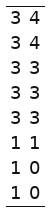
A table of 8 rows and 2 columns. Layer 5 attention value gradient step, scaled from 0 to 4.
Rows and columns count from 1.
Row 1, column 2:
4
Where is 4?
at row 1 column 2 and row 2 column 2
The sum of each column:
18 18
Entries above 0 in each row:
2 2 2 2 2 2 1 1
